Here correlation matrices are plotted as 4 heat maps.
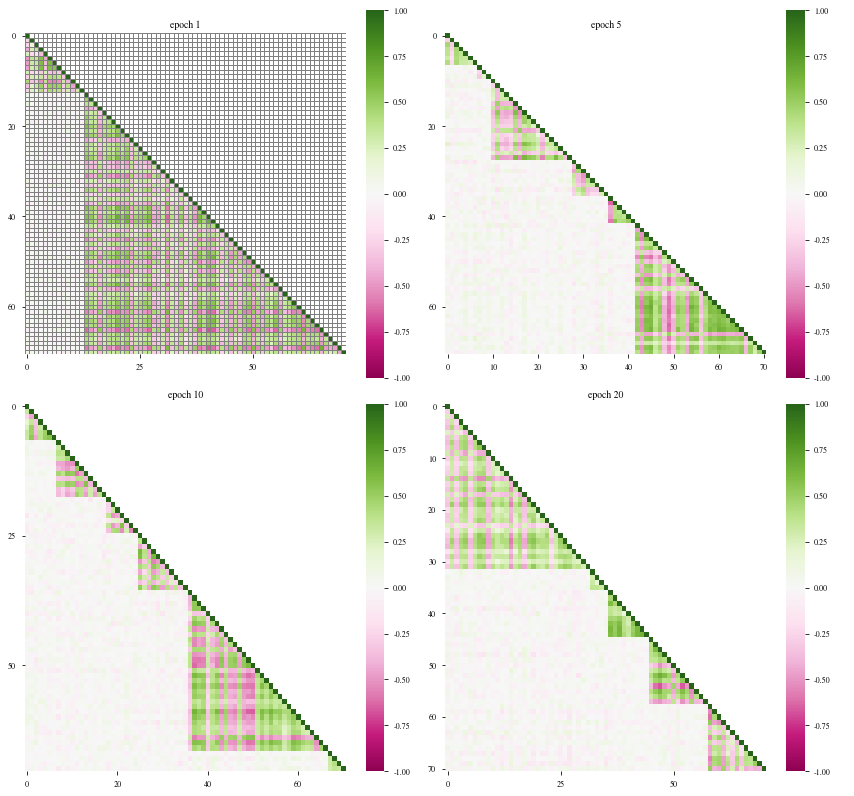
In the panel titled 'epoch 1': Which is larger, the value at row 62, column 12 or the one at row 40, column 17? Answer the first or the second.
the second
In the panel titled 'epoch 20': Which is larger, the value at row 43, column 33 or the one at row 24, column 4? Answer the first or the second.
the second
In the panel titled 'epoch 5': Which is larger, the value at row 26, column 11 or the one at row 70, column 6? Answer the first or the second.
the second
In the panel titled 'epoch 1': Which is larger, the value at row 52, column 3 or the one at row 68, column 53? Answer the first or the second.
the second
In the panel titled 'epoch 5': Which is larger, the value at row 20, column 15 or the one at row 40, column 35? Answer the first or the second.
the first
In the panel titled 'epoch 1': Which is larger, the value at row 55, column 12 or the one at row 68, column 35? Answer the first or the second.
the first
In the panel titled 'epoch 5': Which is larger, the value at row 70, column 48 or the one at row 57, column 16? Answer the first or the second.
the second
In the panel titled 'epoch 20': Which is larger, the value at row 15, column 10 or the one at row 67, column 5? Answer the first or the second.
the first
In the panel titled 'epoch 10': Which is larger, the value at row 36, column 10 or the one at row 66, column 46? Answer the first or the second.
the first
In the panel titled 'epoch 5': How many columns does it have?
71
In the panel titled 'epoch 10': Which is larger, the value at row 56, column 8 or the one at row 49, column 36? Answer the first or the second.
the second
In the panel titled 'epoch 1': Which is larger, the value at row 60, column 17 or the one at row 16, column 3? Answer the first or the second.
the first
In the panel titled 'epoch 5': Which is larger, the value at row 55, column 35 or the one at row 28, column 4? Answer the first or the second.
the first
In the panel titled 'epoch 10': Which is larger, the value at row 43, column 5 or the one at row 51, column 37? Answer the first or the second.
the second
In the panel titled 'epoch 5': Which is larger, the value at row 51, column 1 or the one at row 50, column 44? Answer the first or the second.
the first
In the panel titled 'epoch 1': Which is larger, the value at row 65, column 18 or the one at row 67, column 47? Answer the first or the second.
the second
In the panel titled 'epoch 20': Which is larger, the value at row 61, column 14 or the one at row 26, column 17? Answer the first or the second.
the first
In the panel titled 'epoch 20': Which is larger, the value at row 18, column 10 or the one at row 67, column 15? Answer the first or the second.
the first
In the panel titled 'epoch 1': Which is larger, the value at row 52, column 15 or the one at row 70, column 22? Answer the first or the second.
the second
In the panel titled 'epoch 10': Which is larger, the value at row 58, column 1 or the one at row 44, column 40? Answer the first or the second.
the first
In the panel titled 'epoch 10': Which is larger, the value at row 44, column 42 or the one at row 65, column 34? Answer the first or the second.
the first
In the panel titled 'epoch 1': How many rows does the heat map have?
71
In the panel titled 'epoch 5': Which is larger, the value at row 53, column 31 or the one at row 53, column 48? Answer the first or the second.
the second
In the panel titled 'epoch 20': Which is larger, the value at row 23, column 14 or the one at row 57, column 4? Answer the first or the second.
the first
